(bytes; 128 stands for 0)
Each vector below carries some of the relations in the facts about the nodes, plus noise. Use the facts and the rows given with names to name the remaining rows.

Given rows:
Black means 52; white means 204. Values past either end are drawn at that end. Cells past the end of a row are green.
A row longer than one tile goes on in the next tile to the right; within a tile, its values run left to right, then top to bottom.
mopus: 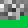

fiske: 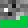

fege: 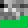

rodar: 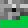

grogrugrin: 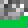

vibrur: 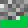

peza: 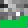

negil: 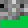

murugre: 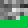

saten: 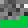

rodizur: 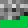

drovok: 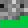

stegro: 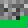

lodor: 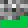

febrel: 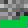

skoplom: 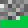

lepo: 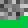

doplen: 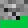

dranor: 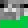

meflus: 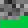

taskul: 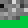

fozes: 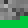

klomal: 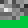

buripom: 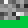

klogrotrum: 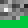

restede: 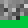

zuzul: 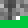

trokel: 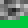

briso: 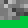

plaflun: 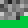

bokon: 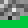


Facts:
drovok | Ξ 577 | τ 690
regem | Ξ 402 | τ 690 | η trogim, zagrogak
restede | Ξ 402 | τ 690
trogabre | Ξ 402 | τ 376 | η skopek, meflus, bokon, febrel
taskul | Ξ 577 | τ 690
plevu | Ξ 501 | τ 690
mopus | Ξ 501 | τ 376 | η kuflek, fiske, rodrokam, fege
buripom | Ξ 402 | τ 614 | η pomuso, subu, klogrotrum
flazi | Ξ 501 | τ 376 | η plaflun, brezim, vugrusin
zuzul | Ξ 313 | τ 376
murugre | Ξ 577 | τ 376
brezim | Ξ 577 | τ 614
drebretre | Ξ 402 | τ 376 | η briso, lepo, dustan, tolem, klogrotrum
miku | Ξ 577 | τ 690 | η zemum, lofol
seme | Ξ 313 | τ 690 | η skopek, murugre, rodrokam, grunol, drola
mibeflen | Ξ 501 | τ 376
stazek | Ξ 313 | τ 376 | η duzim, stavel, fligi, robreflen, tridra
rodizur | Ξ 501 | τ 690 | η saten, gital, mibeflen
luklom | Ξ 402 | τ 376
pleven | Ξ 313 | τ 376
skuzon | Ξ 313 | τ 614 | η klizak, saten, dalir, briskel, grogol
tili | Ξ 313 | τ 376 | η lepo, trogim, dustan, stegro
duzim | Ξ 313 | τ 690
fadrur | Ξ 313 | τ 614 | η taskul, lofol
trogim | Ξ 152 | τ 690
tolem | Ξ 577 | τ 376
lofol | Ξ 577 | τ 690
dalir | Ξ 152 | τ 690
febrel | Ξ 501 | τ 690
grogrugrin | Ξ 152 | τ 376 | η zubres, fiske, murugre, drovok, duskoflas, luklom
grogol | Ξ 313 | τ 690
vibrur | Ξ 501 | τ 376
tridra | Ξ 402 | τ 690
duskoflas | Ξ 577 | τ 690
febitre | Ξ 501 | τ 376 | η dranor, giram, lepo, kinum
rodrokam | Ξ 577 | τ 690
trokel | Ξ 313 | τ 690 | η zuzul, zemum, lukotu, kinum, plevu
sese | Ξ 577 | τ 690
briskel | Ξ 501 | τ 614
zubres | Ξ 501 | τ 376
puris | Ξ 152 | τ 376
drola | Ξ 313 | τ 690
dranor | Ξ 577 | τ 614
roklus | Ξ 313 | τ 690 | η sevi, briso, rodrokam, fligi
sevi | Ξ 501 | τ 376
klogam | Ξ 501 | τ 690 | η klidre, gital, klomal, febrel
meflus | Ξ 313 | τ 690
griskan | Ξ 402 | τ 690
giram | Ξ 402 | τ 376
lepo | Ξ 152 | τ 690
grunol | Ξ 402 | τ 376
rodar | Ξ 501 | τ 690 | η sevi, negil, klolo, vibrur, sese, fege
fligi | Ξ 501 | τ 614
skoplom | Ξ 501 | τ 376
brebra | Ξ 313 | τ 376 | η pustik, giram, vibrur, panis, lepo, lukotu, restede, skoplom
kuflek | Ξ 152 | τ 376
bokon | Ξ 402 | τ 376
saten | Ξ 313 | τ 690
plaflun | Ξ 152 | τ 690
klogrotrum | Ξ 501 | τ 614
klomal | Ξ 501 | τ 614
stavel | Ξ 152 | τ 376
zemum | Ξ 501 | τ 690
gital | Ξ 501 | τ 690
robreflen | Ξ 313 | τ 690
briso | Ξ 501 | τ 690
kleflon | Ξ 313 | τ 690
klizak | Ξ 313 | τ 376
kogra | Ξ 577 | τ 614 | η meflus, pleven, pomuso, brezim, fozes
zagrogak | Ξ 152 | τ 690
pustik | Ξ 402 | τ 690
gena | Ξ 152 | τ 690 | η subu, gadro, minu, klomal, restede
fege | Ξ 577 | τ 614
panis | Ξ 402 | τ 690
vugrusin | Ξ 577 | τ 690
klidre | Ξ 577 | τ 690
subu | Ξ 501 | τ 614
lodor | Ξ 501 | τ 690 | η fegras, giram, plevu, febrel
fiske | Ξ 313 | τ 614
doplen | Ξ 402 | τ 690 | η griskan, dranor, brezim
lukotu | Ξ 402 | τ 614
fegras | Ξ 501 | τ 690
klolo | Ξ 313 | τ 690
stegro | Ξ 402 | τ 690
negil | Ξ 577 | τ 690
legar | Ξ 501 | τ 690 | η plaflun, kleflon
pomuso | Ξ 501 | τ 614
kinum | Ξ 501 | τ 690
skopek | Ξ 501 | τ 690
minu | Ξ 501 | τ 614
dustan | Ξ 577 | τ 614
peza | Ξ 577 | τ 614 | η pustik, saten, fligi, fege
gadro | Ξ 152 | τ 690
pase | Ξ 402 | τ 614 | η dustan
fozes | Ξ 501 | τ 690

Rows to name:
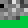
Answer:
lofol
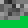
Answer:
kleflon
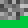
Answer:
trogim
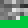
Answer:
tolem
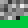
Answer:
gena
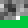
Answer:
tili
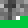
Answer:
klizak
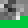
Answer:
stazek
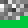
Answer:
febitre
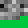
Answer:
vugrusin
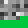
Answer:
pase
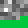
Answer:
fligi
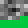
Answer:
seme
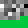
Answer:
flazi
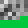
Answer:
drebretre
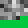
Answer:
miku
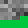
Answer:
skopek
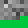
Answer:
zemum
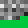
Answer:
klogam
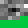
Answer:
roklus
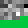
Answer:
kogra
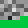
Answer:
giram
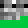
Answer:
dustan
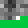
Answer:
pleven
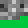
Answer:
klidre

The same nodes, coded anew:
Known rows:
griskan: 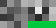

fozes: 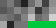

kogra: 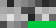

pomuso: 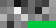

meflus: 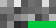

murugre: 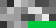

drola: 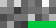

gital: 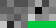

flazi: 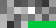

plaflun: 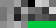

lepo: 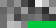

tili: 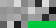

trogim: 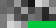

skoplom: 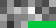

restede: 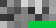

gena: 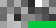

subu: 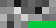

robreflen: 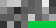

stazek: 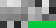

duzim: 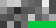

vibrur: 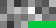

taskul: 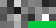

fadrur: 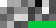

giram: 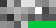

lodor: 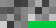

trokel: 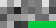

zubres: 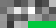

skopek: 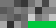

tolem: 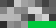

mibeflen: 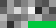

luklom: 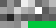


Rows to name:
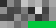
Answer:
stegro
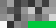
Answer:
legar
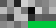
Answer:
lukotu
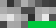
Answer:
peza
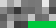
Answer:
roklus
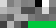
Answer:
fiske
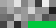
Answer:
zuzul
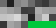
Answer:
dustan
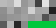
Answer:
brebra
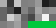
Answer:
miku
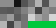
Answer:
rodar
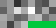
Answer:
mopus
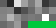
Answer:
klidre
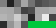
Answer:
fege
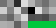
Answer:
buripom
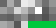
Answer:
trogabre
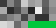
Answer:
regem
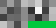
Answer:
doplen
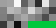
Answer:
pleven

